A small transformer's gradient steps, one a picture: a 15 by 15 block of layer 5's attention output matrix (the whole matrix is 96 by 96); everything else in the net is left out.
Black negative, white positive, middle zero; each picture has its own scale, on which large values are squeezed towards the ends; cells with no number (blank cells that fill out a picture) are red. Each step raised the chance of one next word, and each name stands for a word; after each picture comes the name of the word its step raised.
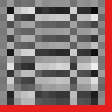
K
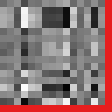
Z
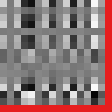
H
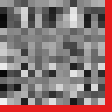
Z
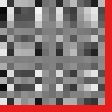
Z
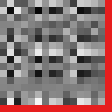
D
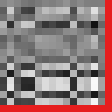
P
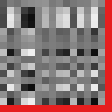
Z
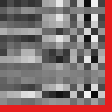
H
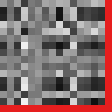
P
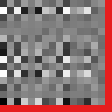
D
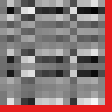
D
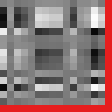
Z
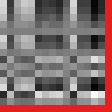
H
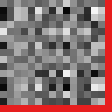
P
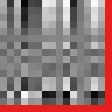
H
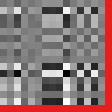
P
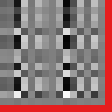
H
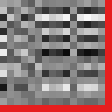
K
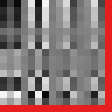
H
